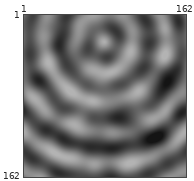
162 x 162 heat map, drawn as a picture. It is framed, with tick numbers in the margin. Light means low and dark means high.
Overall the values sit about 60% of the way up the scale. Rings spread out from the top middle. The texture varies smoothly and slowly. No single row or column stands out from its neighbours.
